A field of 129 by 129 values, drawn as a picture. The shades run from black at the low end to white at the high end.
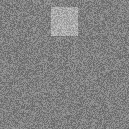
The top middle is the ninth with the highest average. Overall the values sit about 50% of the way up the scale. Neither half mirrors the other. An odd patch, higher than its surroundings, sits in the top middle.
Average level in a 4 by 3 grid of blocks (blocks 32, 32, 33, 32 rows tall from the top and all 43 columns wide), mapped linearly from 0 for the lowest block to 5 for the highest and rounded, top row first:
0 5 0 | 0 1 0 | 0 0 0 | 0 0 0
